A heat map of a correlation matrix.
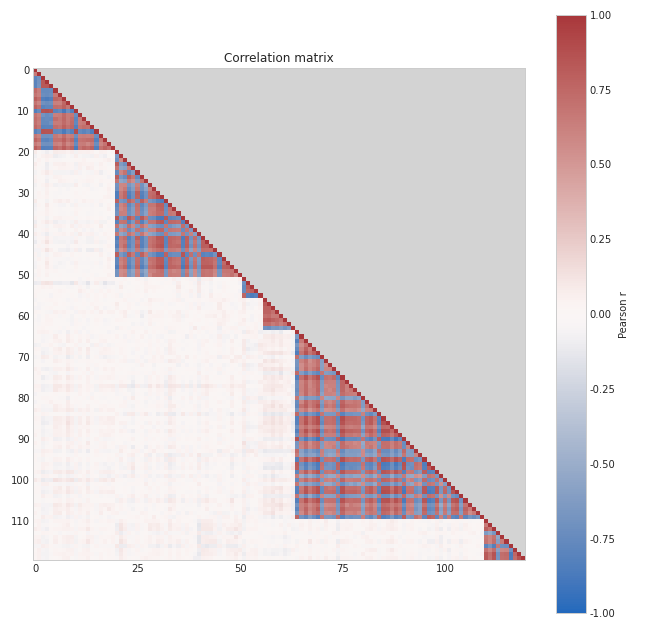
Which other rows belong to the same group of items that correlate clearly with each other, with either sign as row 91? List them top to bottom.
64, 65, 66, 67, 68, 69, 70, 71, 72, 73, 74, 75, 76, 77, 78, 79, 80, 81, 82, 83, 84, 85, 86, 87, 88, 89, 90, 92, 93, 94, 95, 96, 97, 98, 99, 100, 101, 102, 103, 104, 105, 106, 107, 108, 109
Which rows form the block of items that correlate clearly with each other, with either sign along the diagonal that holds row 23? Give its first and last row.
20 to 50
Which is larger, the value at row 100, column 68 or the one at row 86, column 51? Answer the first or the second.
the first
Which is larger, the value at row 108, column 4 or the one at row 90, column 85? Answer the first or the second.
the first
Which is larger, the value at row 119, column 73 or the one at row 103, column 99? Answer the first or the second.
the first
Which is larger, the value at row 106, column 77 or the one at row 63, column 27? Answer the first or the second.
the first
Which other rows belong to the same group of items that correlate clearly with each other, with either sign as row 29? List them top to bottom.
20, 21, 22, 23, 24, 25, 26, 27, 28, 30, 31, 32, 33, 34, 35, 36, 37, 38, 39, 40, 41, 42, 43, 44, 45, 46, 47, 48, 49, 50
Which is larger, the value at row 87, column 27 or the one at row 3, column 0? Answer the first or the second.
the first
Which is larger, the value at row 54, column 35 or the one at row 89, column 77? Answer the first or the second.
the second
